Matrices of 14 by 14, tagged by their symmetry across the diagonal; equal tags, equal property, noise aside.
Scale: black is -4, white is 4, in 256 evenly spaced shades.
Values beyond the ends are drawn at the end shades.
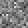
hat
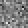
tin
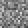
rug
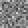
hat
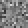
tin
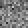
rug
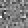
rug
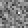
rug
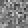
rug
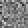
tin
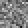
rug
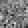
rug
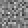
tin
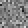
rug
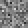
tin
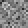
hat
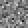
tin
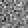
tin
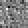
tin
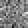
tin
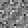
hat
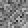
hat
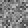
hat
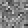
rug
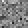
rug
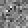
hat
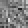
tin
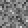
hat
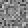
hat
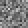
hat
